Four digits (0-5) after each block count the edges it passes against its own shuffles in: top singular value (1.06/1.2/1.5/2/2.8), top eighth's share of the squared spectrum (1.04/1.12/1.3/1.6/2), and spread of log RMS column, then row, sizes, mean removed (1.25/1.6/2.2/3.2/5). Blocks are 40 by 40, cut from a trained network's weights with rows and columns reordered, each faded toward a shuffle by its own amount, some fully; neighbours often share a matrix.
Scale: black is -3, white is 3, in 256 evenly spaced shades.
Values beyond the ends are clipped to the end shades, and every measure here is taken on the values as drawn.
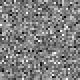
0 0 0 0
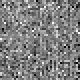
2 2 0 1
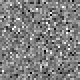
0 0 0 0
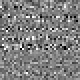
2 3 0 3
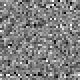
2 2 0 2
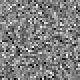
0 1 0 1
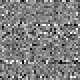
2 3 0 3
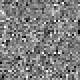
1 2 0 2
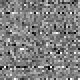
2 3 0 3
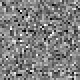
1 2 0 1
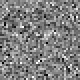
0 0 0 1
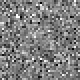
2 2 0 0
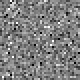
0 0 0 0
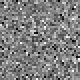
1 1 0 0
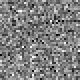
2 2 1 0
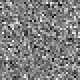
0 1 0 0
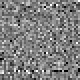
2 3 0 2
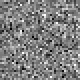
1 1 0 0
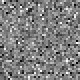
1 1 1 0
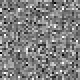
2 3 3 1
